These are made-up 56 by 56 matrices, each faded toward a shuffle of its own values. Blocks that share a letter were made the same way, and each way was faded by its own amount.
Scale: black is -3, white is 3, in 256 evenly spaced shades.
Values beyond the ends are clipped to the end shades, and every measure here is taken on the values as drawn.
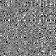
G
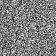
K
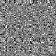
G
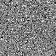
K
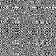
G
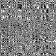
G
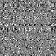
G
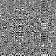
G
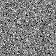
K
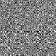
G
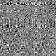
G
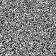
K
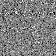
K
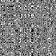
G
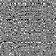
G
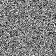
K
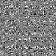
G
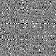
G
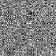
G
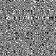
G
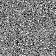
K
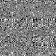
G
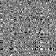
G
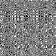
G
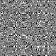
G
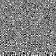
G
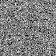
K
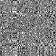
G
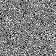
K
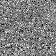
K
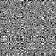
G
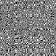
G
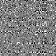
G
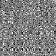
G
